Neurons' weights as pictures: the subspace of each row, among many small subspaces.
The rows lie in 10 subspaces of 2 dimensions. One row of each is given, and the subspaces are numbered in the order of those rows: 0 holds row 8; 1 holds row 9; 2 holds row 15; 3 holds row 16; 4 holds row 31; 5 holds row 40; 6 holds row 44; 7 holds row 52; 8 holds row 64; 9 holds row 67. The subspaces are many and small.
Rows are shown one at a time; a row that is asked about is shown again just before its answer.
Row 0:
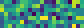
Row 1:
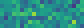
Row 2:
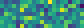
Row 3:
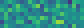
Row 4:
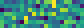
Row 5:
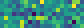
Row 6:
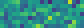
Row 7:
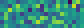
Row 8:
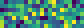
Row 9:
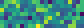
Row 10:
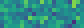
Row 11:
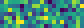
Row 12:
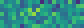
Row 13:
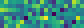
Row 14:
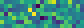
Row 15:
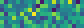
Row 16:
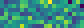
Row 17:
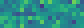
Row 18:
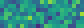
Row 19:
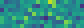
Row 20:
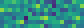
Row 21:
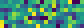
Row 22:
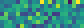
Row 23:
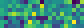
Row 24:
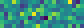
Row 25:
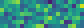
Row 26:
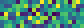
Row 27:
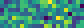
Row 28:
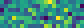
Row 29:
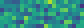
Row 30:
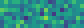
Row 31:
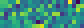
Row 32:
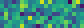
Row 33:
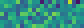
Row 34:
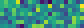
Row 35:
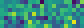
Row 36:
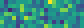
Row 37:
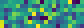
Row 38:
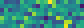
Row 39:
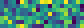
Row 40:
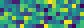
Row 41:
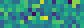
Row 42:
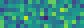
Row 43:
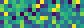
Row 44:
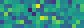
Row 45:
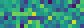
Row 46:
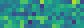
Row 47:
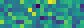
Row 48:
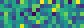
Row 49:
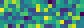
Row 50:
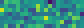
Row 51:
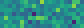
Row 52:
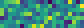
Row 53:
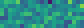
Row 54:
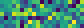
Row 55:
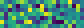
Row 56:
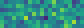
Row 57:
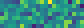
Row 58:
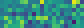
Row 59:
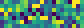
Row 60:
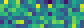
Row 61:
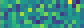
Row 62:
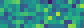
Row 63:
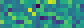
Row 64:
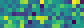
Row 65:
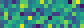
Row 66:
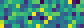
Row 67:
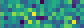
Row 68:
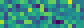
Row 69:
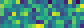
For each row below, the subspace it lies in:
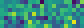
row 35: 8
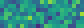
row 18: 1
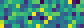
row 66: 1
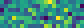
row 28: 3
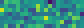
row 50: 1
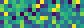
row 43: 2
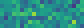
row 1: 9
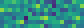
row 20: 5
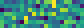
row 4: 5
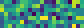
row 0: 3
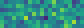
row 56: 0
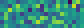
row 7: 4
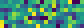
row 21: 1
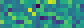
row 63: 6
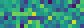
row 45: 9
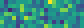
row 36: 9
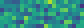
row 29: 5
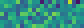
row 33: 6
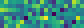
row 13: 0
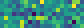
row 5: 9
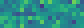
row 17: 8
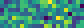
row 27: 3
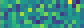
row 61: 4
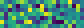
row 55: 4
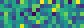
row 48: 2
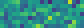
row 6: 5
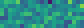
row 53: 7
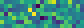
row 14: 6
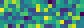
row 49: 1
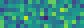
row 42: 0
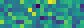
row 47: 6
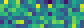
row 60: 2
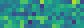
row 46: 8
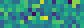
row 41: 7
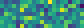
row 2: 0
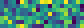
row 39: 2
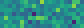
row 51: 9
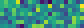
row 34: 2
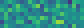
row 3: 4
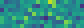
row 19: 7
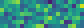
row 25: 5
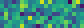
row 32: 3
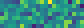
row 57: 7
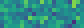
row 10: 0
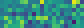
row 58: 8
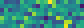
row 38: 7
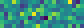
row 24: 3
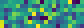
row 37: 1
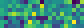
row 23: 8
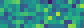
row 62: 5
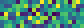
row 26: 6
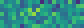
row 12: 2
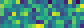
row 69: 4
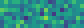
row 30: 0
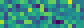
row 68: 4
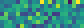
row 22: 6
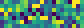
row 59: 7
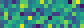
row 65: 3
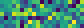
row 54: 9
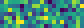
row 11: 8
